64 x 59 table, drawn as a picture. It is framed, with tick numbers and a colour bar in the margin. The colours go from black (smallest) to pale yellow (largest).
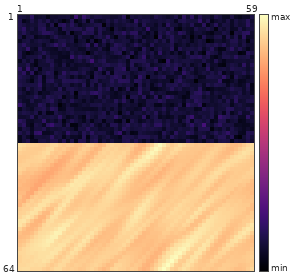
The table splits into 2 rows of 1 panel. Panel 1,1: very low, fine-grained, faint in contrast. Panel 2,1: very high, slanting up to the right, faint in contrast.
